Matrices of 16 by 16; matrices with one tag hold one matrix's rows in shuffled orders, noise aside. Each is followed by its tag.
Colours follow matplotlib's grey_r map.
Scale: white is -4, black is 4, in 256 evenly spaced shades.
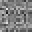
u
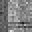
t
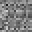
u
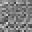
u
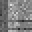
t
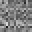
u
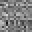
u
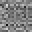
u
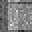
t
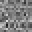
u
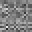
u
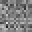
u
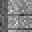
t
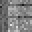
t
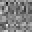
u
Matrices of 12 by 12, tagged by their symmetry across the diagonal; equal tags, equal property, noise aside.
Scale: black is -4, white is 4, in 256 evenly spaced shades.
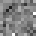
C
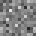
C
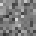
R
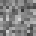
R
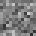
R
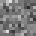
R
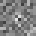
C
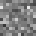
R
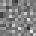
C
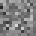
R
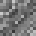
C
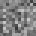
R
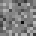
C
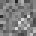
C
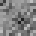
C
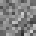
C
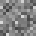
C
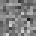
R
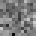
R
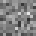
R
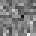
R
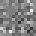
C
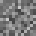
C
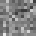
R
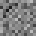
C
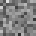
C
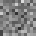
R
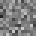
R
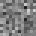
R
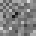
C
